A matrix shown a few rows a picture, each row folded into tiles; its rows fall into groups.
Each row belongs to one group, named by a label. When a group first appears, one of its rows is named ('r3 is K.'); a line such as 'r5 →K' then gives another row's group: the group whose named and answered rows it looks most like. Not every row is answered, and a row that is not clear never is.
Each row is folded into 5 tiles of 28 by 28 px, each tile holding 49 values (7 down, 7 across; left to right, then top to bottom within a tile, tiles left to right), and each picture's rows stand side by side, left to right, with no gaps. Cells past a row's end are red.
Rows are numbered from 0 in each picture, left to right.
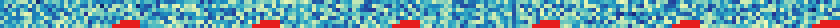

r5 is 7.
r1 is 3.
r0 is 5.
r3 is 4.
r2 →4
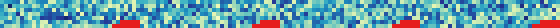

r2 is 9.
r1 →5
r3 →5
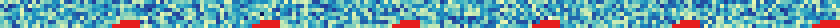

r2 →4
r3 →9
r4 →5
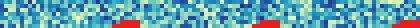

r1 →4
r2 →4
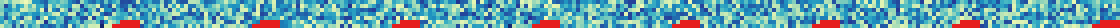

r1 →3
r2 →3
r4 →3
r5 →5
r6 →7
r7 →3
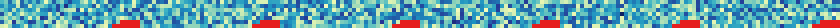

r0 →7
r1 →9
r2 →3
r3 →9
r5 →5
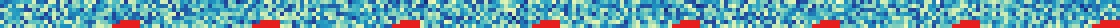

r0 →3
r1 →5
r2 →7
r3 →9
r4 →4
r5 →3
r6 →7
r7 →4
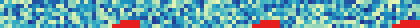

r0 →4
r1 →9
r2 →3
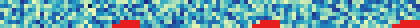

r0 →9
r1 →9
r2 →4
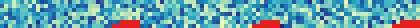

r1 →9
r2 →5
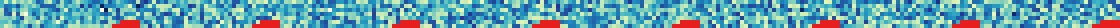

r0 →4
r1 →9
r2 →4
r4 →7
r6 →3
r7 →4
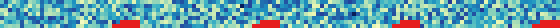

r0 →9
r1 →4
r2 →3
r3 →5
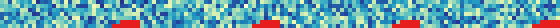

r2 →5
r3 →9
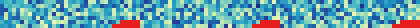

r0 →5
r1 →9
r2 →5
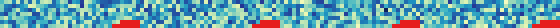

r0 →7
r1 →5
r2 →4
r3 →7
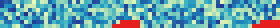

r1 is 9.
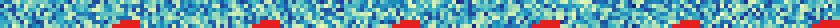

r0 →9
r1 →5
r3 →5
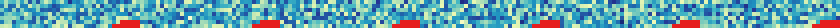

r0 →7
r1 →7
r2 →3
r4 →9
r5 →4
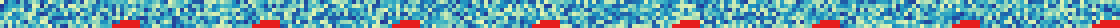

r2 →3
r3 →5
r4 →7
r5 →3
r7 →9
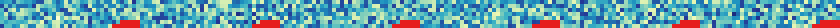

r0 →5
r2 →5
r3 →5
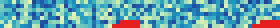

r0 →4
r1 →7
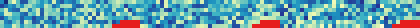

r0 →9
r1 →7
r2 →3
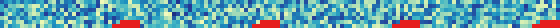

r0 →3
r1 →5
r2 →3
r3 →7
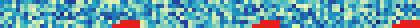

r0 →3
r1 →4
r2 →9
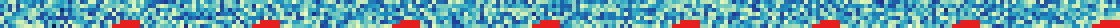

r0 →3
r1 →3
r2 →4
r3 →9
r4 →3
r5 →4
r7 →7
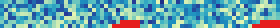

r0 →5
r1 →7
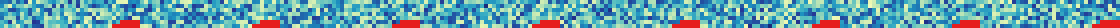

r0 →9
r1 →7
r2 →9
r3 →7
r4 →5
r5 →9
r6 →9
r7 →4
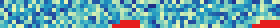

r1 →7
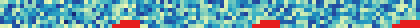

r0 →7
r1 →7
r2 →7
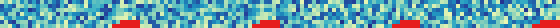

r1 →7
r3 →5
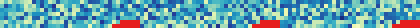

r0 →4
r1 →5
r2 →3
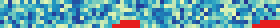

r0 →7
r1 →9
